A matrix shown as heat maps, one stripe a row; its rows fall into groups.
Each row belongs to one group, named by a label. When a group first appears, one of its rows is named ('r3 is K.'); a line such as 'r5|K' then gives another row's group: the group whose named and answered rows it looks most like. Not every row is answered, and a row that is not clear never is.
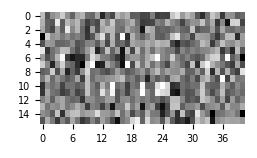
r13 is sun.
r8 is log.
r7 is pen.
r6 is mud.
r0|sun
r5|pen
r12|pen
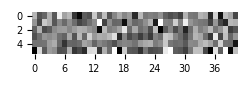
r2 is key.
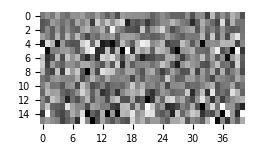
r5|pen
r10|key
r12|log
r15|key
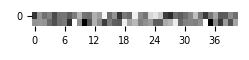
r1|key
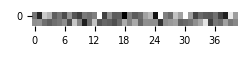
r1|key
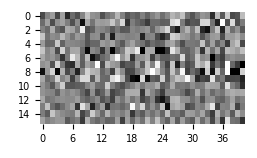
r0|log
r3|sun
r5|sun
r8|log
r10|mud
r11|sun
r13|key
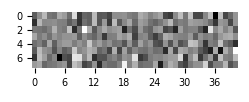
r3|sun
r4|mud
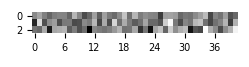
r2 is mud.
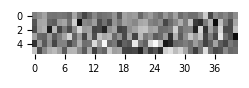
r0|key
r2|log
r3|mud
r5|sun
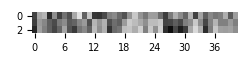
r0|log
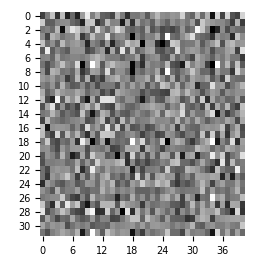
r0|log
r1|pen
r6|mud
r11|sun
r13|log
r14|key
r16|pen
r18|key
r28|pen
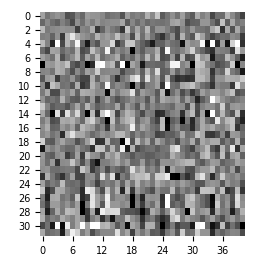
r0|mud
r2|pen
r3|mud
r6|mud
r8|mud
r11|key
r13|pen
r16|key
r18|pen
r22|key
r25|pen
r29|sun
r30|mud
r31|mud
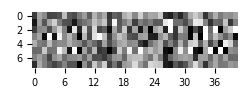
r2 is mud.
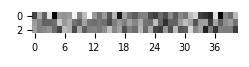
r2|mud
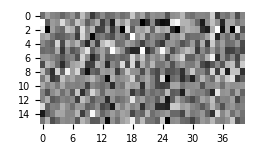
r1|sun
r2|pen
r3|key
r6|key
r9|key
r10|sun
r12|key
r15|key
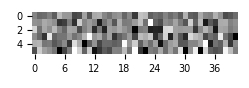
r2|sun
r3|mud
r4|key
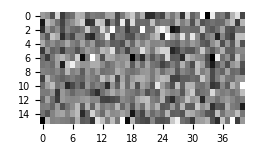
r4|pen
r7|mud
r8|mud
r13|mud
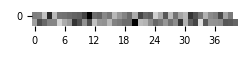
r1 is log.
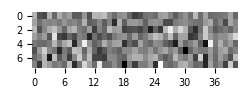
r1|pen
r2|sun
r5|log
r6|log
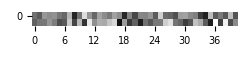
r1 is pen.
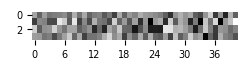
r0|pen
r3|mud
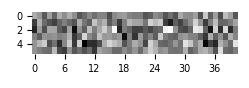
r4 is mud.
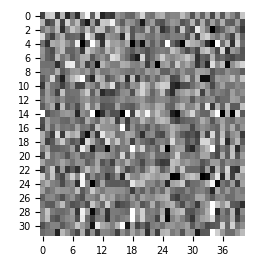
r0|log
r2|mud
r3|pen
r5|pen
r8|mud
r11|log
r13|log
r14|pen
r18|pen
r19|key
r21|sun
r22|log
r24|key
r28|key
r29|key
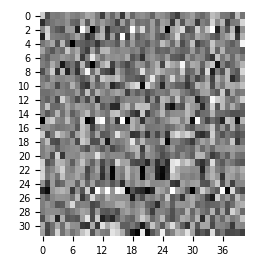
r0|pen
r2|key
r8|log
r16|key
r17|sun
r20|mud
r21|sun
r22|sun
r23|sun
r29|log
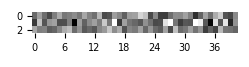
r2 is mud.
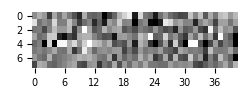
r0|sun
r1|sun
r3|mud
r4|mud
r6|mud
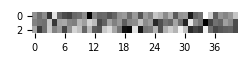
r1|mud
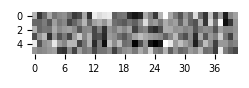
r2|sun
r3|log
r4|sun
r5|mud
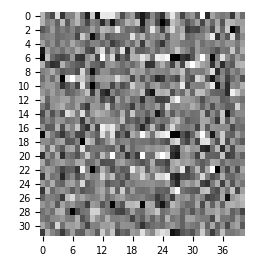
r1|sun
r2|log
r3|key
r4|sun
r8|key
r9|mud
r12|sun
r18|pen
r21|sun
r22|key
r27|sun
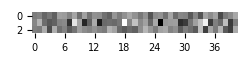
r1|key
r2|log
